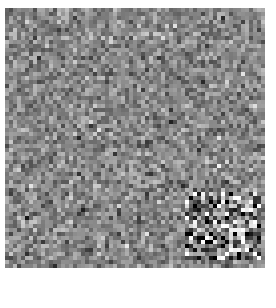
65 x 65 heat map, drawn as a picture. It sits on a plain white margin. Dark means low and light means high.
An odd patch, rougher than its surroundings, sits in the bottom right. There is no overall slope. Values change most from cell to cell in the bottom right. On average the colour sits 50% of the way up the scale.
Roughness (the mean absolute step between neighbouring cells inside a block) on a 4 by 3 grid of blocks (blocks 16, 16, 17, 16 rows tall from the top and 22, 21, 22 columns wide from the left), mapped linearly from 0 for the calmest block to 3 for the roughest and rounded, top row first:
000 | 000 | 001 | 003
